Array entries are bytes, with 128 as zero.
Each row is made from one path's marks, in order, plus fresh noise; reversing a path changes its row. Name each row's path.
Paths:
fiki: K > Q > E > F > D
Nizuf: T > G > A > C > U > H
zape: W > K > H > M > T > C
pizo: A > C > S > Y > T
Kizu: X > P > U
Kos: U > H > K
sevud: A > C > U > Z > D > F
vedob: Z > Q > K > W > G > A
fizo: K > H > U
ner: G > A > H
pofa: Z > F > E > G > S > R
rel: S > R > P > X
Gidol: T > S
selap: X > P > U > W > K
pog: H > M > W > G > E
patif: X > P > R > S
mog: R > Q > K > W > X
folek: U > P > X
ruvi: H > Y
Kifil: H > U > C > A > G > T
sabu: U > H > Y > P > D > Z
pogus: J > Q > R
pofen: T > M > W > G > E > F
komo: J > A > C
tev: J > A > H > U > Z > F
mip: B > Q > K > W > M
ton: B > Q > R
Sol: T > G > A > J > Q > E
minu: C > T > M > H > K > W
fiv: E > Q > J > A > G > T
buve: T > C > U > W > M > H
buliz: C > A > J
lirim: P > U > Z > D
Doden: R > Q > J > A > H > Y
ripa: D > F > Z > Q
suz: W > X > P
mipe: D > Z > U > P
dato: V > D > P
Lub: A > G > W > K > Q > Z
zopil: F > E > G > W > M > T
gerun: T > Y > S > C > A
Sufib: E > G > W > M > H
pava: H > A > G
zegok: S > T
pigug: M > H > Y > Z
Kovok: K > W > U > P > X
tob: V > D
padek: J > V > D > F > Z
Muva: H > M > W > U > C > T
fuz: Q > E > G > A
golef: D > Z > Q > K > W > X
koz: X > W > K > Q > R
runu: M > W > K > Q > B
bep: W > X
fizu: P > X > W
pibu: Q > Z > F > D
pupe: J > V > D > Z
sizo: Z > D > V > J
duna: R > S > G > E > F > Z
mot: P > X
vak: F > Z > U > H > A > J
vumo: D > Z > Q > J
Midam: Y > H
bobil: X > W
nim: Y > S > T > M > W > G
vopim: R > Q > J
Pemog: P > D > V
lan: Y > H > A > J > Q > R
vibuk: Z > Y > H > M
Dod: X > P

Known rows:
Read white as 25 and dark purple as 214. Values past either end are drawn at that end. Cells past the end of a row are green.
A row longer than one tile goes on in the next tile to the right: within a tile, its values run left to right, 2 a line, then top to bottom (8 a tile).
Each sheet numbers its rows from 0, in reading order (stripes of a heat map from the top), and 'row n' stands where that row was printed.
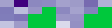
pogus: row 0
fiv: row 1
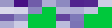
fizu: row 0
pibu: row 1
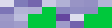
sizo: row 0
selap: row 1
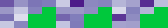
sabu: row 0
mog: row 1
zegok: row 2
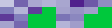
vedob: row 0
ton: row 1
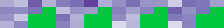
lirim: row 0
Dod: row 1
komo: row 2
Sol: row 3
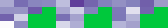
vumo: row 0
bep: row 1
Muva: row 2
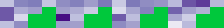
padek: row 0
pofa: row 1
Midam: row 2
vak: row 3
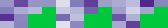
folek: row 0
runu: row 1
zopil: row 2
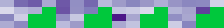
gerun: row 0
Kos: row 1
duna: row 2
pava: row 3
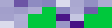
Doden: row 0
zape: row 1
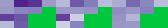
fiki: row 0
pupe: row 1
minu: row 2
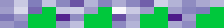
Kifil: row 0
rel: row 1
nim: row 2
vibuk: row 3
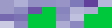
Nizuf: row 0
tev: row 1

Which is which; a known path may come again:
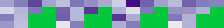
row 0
suz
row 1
ripa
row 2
koz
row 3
vopim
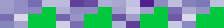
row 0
Kizu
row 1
mip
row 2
zopil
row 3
padek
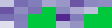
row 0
Sol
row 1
folek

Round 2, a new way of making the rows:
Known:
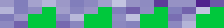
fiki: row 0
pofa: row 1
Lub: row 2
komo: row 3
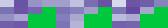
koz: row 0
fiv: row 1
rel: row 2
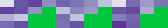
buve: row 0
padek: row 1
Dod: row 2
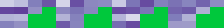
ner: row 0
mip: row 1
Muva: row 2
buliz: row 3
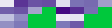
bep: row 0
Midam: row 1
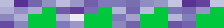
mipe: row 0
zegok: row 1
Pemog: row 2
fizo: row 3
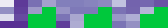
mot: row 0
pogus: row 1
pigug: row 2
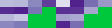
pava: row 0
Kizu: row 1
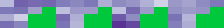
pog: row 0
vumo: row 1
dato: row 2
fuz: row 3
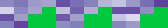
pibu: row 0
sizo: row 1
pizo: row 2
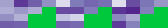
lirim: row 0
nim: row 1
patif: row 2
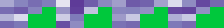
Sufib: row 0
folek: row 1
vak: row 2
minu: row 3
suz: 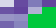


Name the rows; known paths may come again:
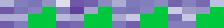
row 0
lan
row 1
rel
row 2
zopil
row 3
pupe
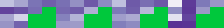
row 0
Kifil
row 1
buliz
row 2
pigug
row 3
mot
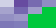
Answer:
golef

